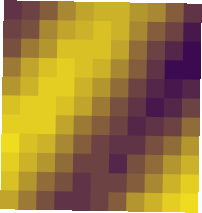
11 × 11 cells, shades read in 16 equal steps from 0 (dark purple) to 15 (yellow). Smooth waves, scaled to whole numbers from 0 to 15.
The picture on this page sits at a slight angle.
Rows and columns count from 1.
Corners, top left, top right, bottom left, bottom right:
3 3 11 15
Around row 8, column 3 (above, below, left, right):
14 10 13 9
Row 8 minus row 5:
5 1 -2 -5 -6 -6 -4 -1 3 6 8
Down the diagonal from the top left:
3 5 10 14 12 8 4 3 7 12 15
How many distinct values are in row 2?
8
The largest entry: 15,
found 2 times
